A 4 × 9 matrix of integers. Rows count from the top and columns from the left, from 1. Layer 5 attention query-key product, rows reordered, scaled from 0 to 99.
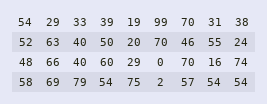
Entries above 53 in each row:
3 3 4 8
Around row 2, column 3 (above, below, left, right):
33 40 63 50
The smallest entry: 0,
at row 3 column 6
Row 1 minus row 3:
6 -37 -7 -21 -10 99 0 15 -36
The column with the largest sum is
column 7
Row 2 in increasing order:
20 24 40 46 50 52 55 63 70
